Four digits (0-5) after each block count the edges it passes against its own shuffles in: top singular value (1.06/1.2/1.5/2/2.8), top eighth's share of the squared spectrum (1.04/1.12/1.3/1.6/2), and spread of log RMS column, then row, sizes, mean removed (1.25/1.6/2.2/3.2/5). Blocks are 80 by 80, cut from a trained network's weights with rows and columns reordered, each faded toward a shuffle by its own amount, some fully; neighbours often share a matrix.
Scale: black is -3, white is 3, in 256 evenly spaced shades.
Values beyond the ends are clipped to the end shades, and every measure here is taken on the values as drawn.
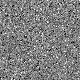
0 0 0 0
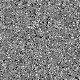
2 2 1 1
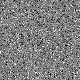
2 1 0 1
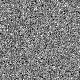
0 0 0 0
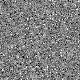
2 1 0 1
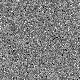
0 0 0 0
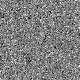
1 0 0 0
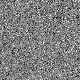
1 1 0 0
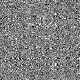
2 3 1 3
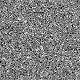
2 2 0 1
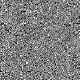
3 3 2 2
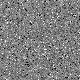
0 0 0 0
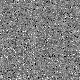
1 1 0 0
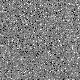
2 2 0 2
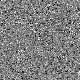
2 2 0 1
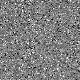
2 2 1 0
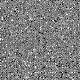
2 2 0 2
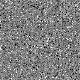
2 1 0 1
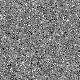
1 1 0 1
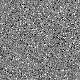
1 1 0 0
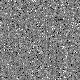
1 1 0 1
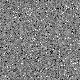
1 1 0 1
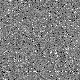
2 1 0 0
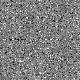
2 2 0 2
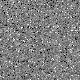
1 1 0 1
